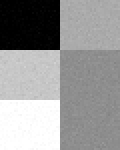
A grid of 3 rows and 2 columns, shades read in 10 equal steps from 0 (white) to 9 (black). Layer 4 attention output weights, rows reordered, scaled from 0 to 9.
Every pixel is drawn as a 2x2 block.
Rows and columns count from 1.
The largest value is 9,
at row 1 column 1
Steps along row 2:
up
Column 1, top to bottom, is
9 2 0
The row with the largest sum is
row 1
